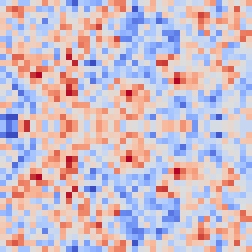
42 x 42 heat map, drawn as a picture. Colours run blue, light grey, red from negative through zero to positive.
Average level on the scale: 50%. Seam: none. Mirror symmetry: top to bottom. Odd rows or columns: none.
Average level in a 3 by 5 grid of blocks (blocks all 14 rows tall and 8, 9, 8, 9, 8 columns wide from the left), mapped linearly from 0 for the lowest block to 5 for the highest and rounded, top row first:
33023 | 05510 | 33023
